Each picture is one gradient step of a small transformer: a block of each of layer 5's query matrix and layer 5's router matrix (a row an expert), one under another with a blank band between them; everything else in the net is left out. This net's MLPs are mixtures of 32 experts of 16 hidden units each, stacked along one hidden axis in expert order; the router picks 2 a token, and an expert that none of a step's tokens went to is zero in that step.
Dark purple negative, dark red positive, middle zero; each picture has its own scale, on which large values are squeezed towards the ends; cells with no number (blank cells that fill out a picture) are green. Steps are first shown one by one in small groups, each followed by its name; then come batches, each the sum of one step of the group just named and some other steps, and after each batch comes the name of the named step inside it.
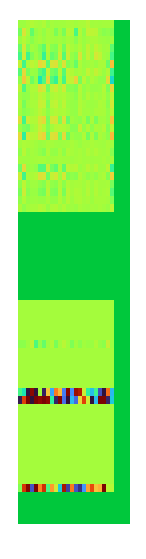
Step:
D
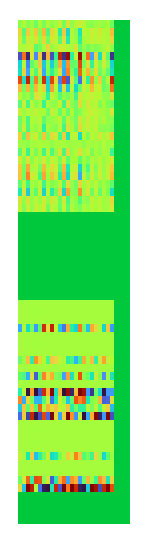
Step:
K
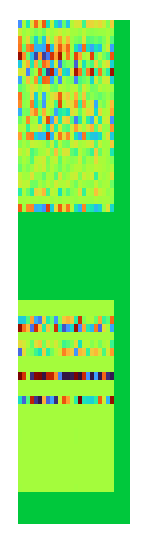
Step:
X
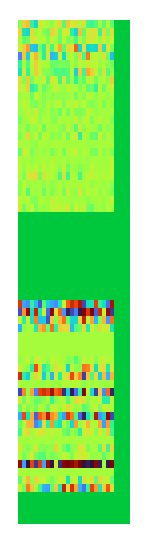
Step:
K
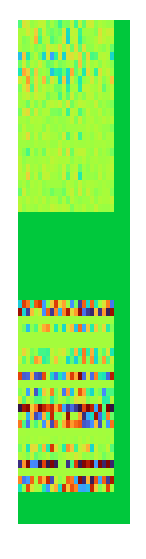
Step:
K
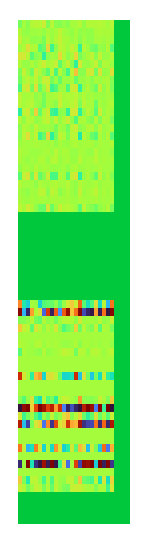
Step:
X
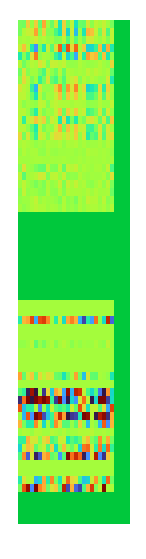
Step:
D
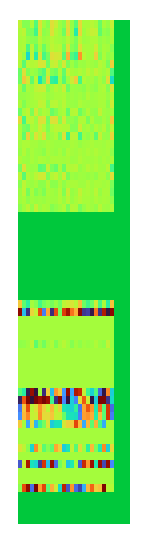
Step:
D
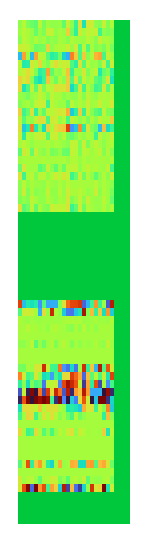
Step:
D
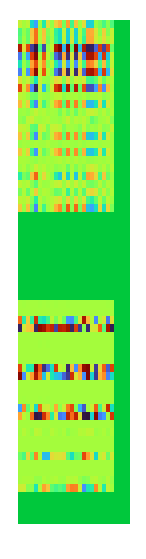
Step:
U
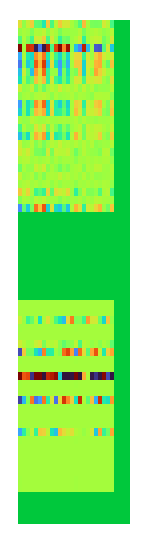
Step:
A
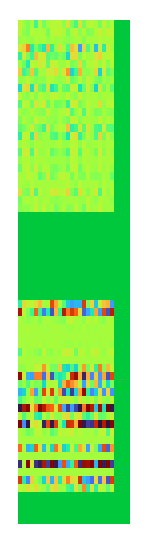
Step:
A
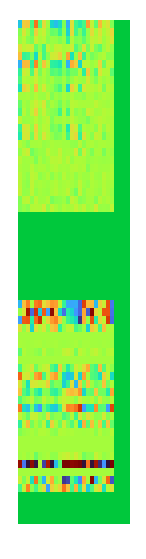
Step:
A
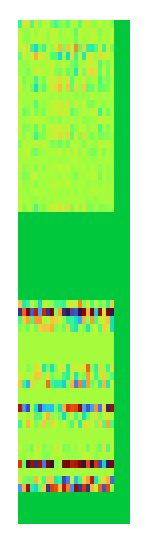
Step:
U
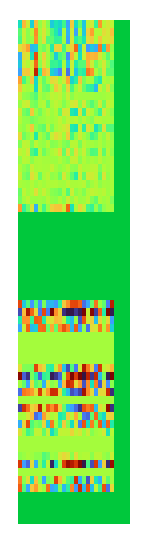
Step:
U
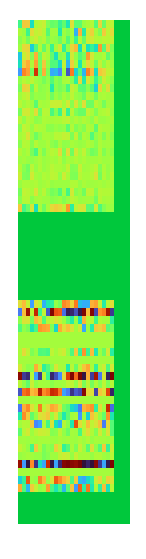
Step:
U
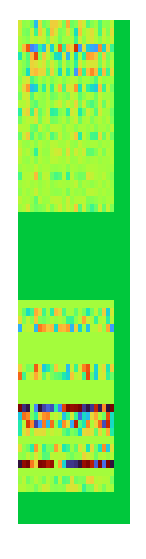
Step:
U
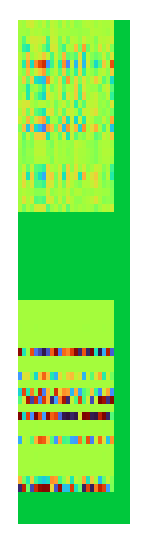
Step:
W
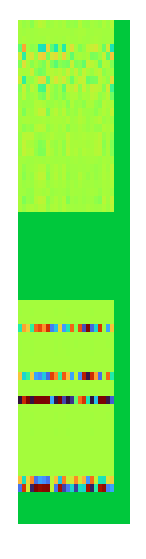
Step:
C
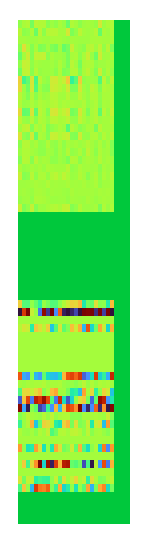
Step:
C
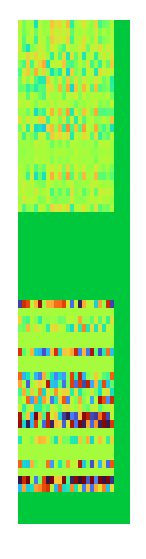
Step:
W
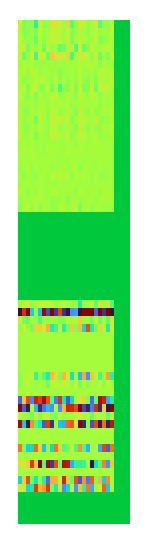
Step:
C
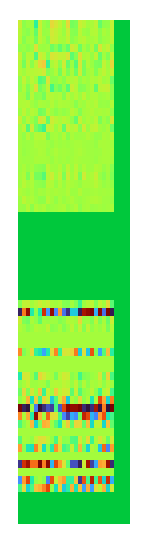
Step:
W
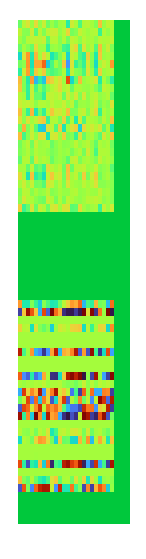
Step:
W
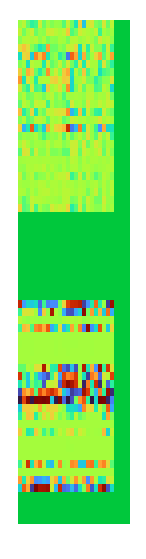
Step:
C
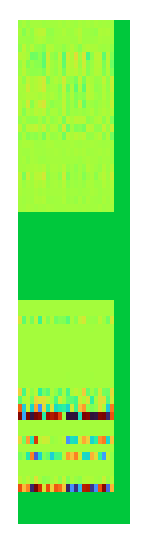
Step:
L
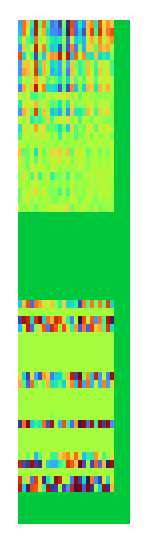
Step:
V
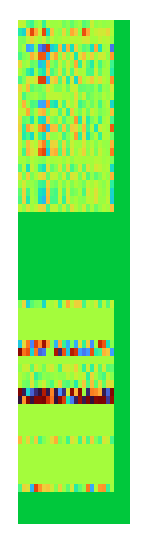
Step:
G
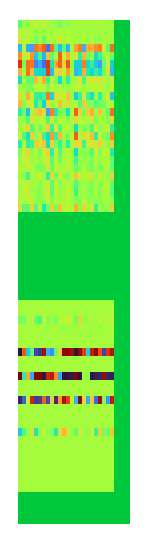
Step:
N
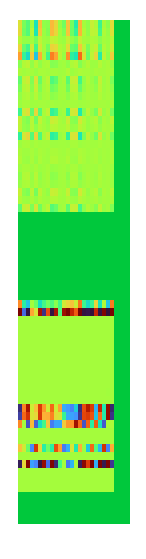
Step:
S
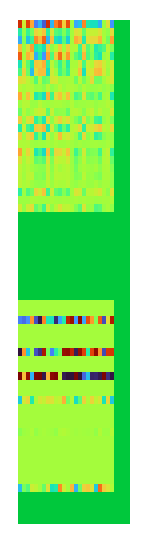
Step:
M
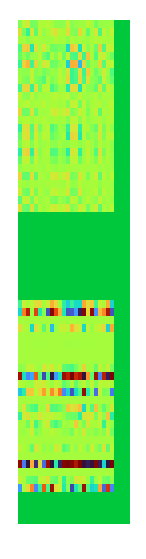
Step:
S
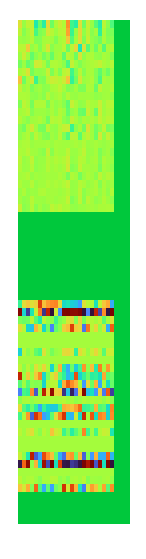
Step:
M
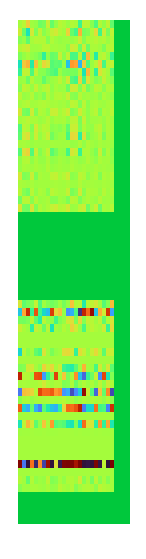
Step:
M
